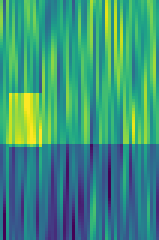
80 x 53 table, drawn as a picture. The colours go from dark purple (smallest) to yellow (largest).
Seam: horizontal, 60% of the way down, the top part higher. Grain: streaks running down. Odd patch: higher, in the middle left. Ninth with the highest average: middle left.
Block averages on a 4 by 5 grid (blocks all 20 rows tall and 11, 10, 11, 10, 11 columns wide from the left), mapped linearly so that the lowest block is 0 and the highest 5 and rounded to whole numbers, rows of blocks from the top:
43454
54444
33223
10011
